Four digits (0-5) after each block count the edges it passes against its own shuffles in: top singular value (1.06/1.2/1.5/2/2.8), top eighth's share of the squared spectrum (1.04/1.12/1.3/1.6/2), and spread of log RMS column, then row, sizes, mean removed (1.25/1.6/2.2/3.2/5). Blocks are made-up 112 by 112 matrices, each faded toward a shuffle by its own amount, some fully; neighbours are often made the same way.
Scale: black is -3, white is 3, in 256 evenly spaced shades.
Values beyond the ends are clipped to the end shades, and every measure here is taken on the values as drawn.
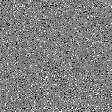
3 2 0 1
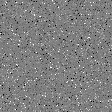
0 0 0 0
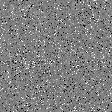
2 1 0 1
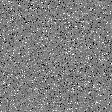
1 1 0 0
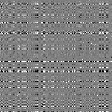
5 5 4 4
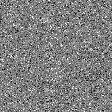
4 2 1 1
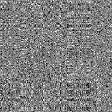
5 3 2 2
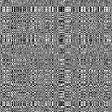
5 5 4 4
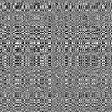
5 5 4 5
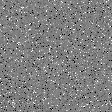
0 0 0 0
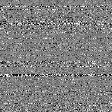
2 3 0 4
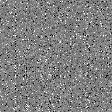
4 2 2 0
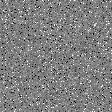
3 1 1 0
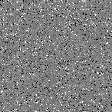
3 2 0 1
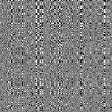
5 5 4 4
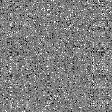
4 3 2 1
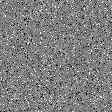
0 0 0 0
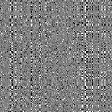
5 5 4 3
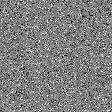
2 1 0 0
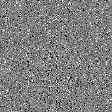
4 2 2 0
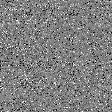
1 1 1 1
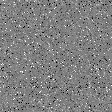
1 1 0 1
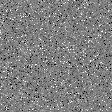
0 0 0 1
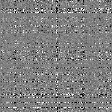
2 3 4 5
